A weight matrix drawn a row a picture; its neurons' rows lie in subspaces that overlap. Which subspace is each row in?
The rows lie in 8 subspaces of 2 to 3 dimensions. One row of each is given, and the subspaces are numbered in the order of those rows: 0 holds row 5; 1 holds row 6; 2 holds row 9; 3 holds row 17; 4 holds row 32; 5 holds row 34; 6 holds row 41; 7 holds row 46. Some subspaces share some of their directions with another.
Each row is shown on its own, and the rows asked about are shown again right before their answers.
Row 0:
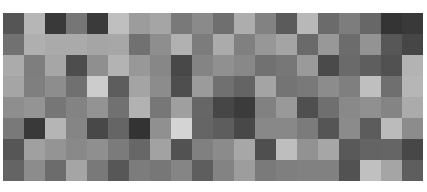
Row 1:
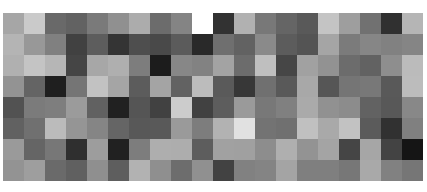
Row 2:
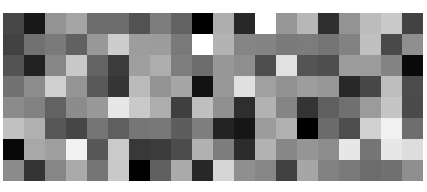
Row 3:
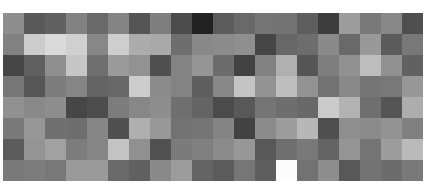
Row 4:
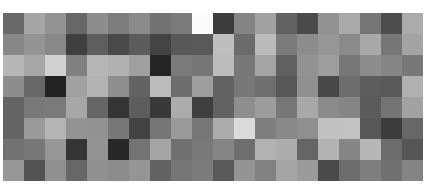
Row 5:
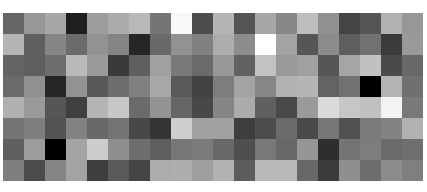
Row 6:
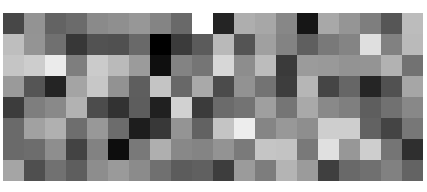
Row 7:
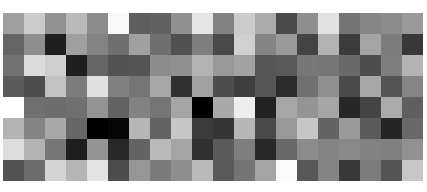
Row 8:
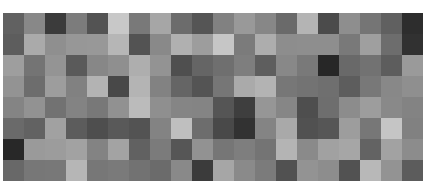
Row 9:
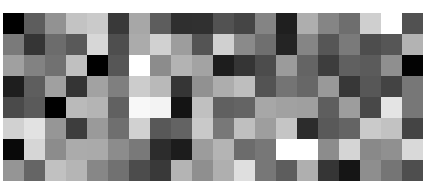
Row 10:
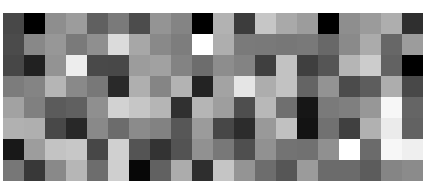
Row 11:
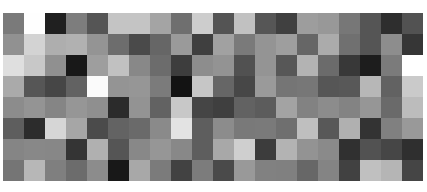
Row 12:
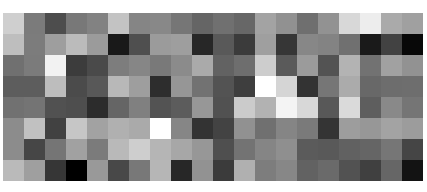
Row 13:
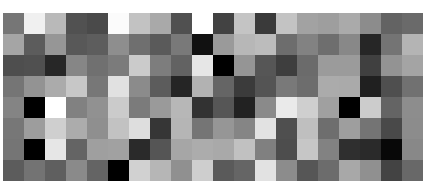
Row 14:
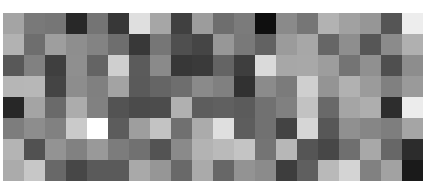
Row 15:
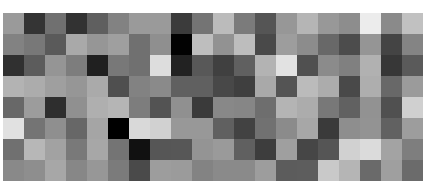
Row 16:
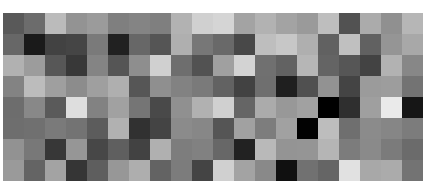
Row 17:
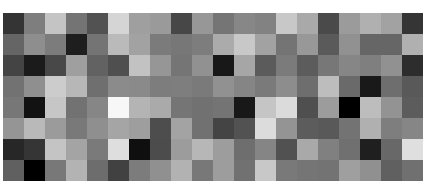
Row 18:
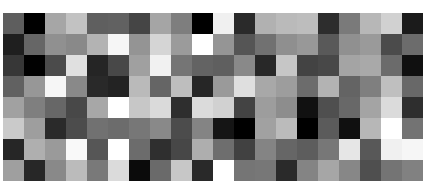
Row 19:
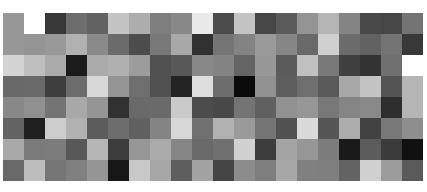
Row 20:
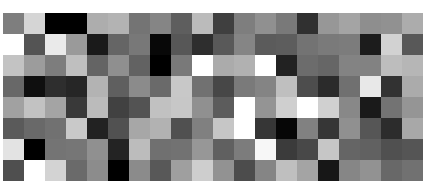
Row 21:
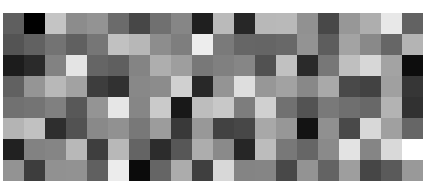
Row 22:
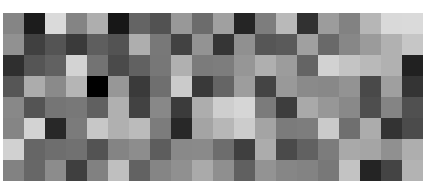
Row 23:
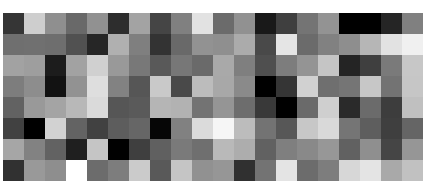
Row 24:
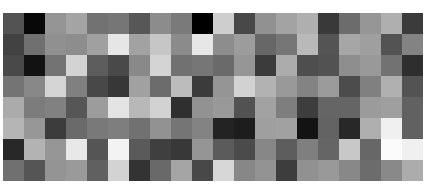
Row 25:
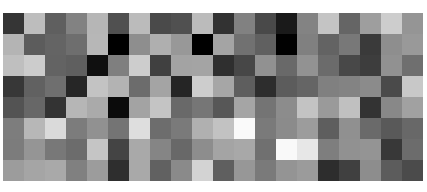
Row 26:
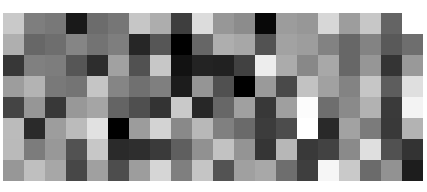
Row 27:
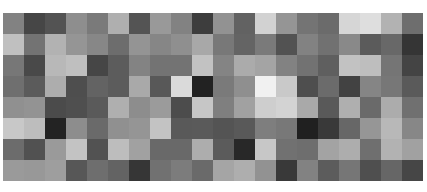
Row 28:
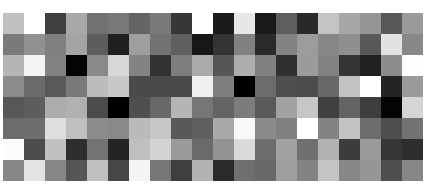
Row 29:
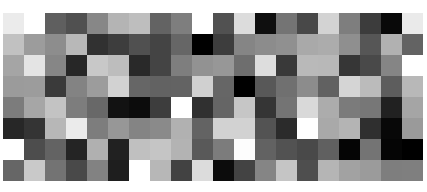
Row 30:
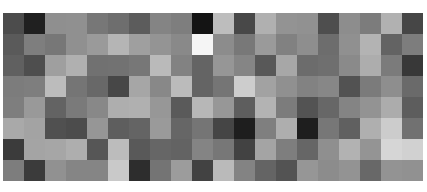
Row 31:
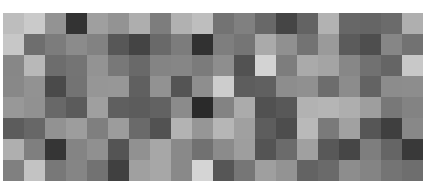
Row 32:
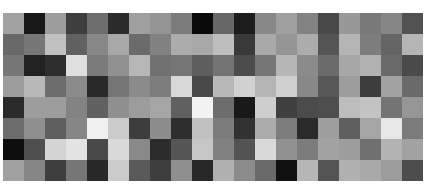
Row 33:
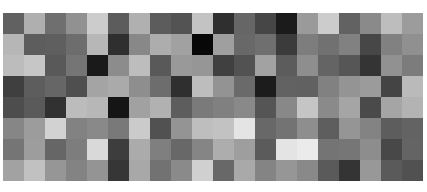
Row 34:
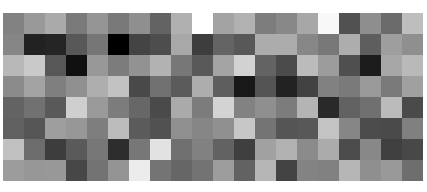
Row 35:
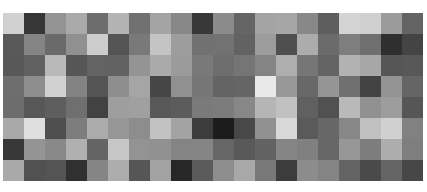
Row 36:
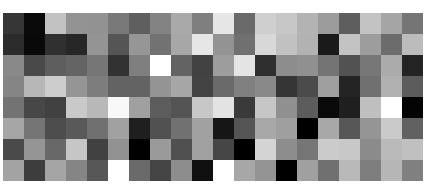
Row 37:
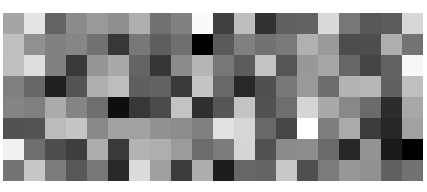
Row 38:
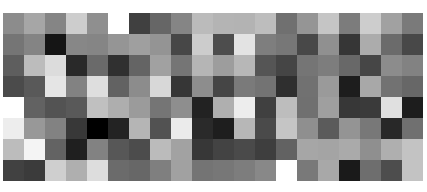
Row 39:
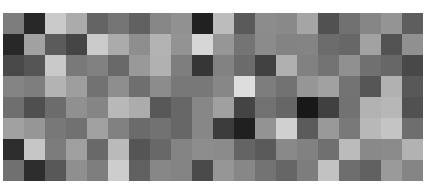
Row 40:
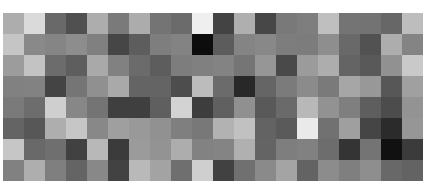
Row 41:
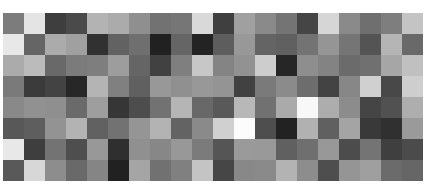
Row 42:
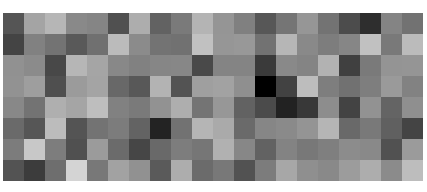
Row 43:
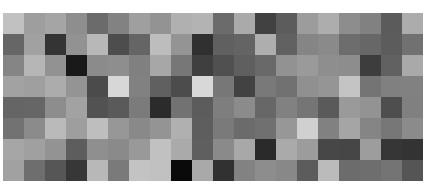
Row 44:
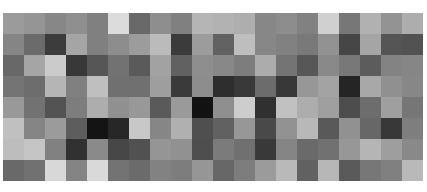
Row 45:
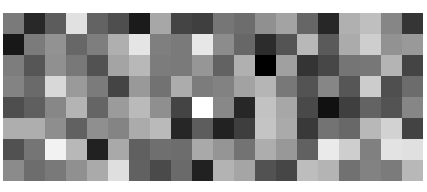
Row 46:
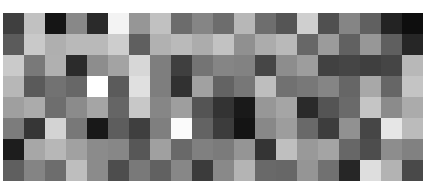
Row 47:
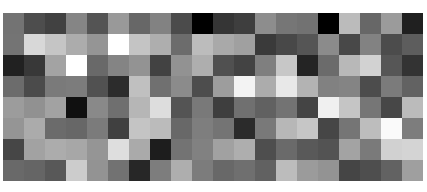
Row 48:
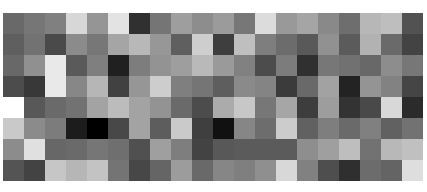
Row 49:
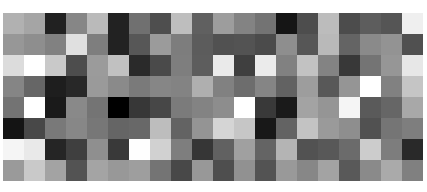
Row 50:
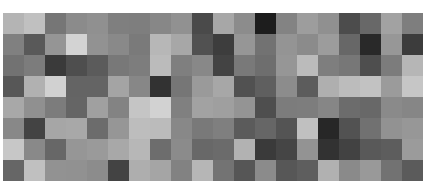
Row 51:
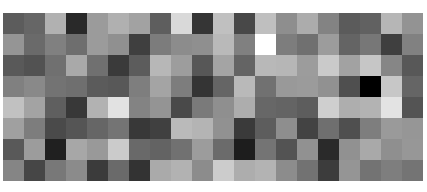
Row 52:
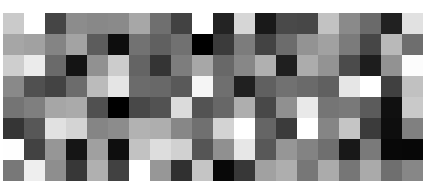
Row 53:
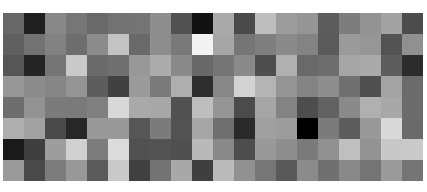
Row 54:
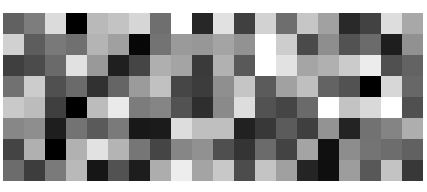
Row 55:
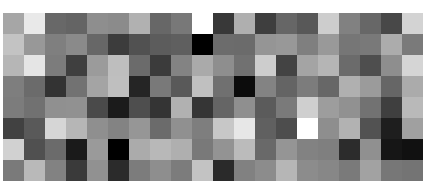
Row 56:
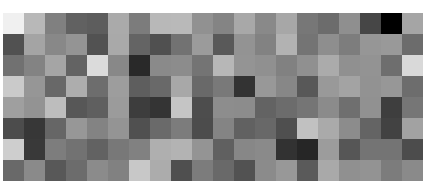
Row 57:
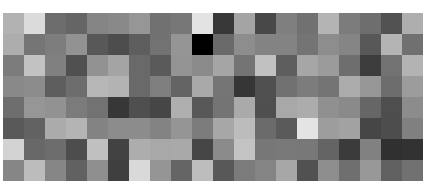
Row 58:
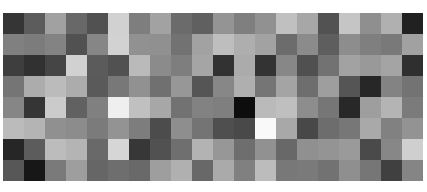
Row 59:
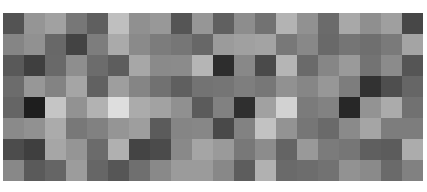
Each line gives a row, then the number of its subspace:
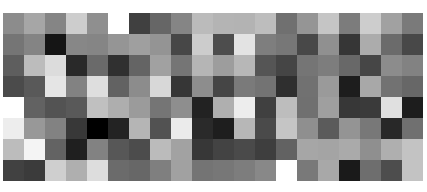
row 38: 4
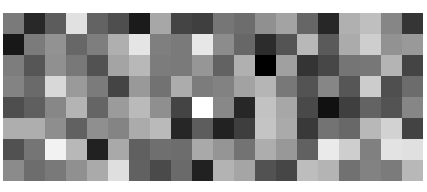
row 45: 0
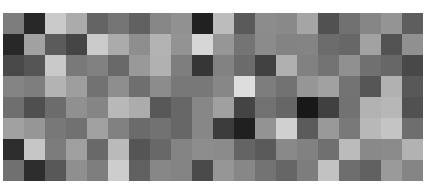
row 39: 6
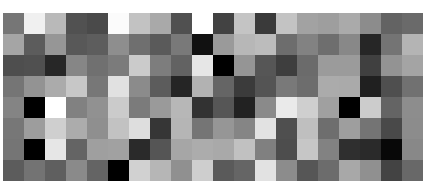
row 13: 3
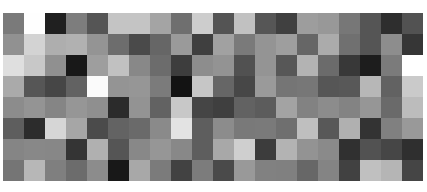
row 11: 7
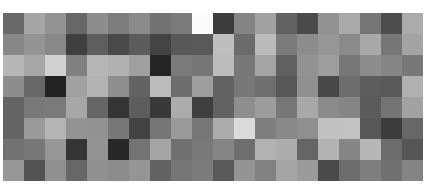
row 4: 1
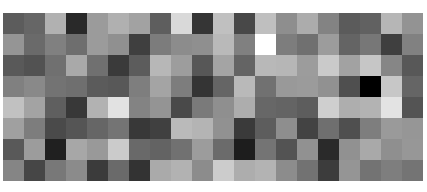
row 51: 0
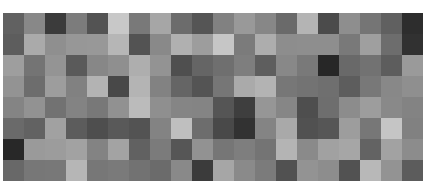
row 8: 7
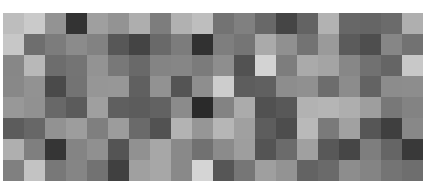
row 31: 0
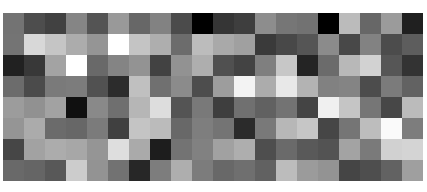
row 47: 5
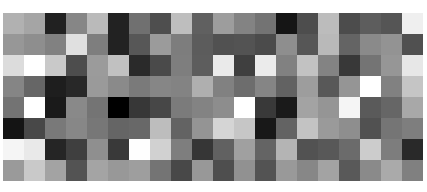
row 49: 3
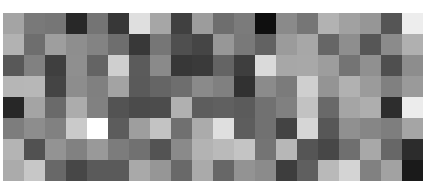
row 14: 4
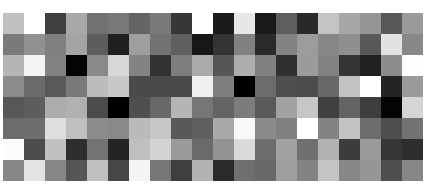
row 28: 0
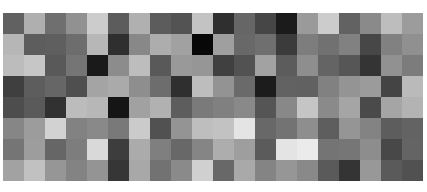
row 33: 2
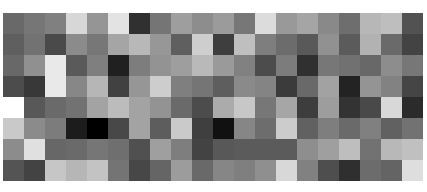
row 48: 4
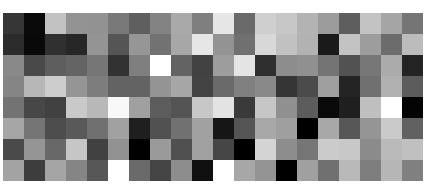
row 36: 5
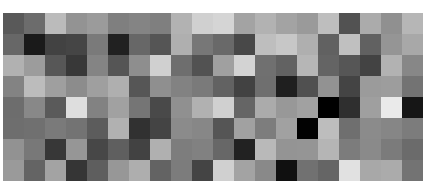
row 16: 5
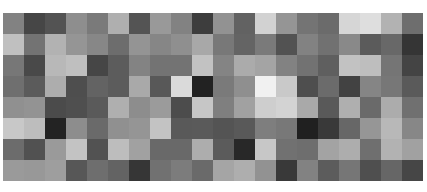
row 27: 6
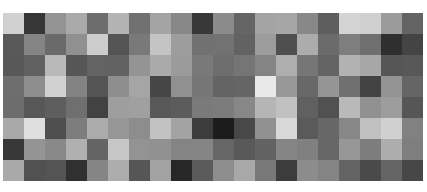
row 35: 6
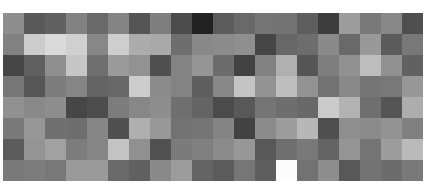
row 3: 5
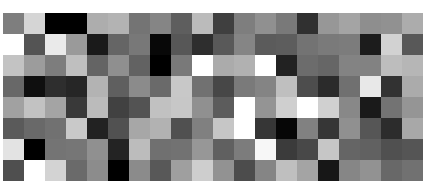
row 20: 6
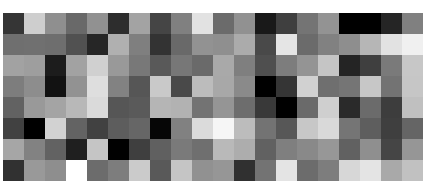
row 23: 6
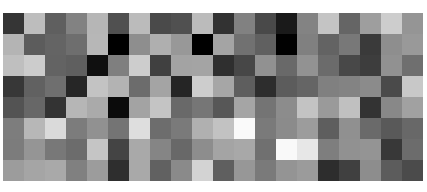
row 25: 2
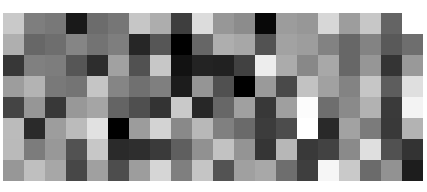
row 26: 4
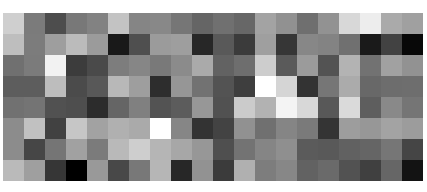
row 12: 6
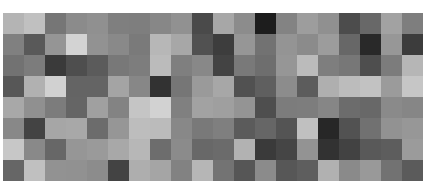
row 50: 1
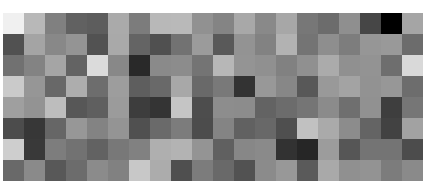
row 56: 2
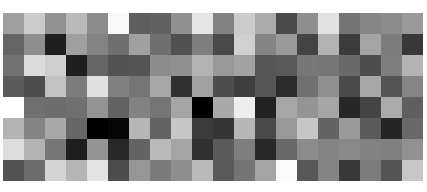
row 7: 4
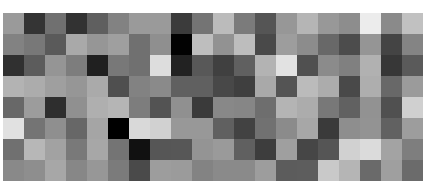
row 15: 4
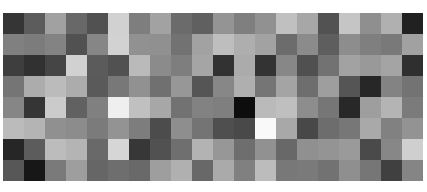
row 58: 3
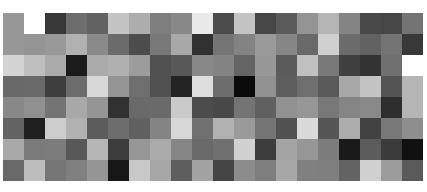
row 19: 7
